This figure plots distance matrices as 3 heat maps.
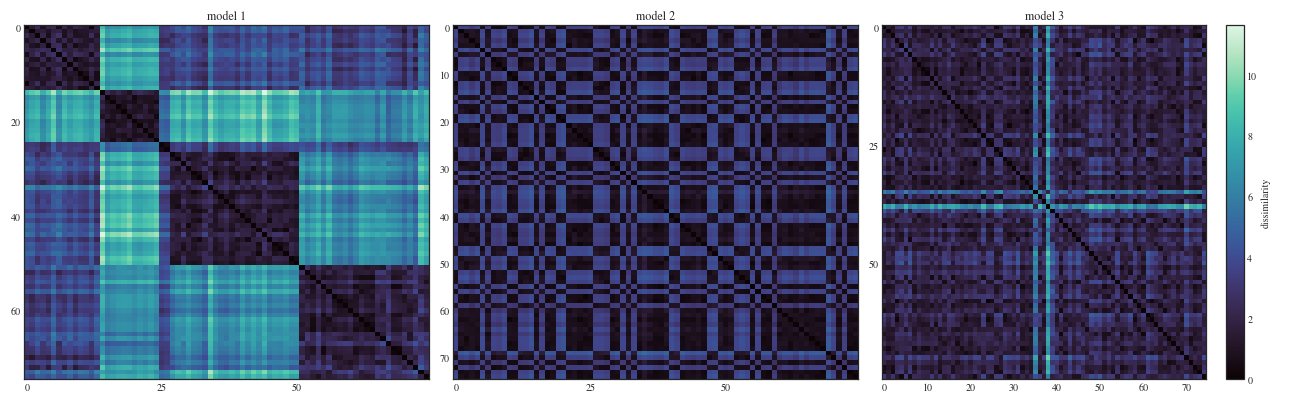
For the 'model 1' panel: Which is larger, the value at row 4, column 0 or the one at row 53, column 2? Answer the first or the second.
the second
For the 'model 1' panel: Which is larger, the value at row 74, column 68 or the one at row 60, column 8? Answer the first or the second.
the second
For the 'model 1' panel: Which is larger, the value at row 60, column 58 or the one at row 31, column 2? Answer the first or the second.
the second
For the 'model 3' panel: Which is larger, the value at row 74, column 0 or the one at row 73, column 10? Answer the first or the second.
the first
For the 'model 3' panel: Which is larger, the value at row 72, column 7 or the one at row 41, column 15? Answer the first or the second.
the second
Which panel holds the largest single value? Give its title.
model 1
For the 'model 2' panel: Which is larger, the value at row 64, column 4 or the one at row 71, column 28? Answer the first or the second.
the second
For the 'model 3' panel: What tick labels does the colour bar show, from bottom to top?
0, 2, 4, 6, 8, 10
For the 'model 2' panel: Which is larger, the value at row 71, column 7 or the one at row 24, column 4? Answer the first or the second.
the first
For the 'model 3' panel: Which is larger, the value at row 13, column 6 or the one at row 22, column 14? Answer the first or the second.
the first
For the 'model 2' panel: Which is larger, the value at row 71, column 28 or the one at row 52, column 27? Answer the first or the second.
the first
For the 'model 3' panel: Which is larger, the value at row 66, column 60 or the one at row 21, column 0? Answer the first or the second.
the second
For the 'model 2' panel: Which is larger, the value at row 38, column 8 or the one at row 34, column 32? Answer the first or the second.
the first
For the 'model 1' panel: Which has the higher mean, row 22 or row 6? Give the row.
22
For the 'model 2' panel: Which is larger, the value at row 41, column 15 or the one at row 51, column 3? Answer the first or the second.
the first
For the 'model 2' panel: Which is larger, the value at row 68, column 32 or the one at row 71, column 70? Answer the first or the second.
the second
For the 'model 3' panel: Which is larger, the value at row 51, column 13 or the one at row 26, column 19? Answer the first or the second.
the second
